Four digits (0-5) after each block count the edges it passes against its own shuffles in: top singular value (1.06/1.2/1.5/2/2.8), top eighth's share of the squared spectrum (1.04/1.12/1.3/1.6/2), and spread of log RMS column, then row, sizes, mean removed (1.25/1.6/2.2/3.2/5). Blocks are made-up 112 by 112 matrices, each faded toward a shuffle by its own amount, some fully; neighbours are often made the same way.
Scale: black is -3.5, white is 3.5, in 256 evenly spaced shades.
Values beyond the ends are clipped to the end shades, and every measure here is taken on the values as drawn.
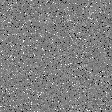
3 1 0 0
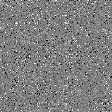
4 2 1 1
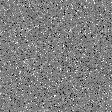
2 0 0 0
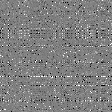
5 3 2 3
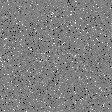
0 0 0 0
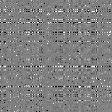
5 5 3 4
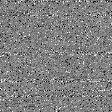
2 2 0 3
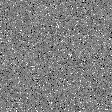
0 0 0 0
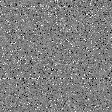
2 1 0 2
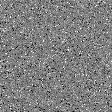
1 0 0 0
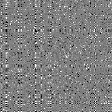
5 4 3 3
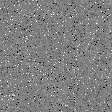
2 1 0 0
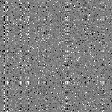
5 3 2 2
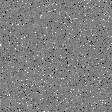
0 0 0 0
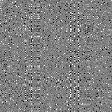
5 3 3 2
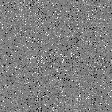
3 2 1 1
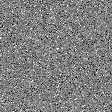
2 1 0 0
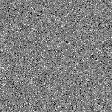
3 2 0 0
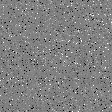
2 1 0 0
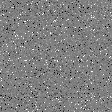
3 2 0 1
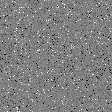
2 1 0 0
